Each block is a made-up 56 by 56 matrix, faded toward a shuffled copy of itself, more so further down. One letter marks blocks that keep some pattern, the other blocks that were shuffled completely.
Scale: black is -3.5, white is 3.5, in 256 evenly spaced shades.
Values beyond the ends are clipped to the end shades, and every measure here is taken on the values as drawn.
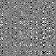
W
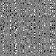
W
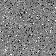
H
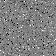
H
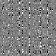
W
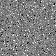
H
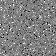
H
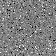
H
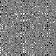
W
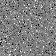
H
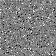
H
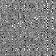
W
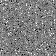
H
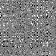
W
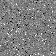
H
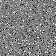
H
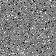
H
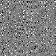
W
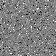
H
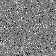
H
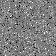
H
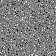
H
